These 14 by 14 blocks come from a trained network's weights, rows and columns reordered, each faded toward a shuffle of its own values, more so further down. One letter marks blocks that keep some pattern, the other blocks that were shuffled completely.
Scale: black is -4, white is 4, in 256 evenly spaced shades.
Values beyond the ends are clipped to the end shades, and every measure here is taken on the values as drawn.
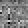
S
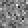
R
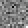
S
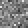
R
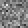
R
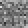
S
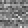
S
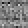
S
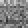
S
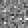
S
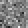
R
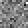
R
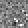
R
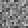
R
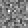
R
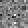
S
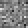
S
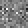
S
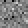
R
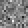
R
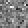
R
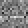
S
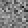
R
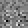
S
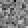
R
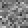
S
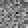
R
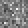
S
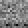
S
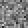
R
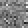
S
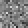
R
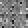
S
